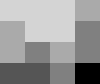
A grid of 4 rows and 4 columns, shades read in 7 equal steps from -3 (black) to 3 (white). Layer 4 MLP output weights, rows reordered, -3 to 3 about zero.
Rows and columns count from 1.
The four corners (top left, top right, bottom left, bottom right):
2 1 -1 -3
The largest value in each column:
2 2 2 1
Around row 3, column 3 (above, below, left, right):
2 0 0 0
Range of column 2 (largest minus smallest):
3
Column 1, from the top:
2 1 1 -1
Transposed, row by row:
2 1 1 -1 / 2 2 0 -1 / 2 2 1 0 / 1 0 0 -3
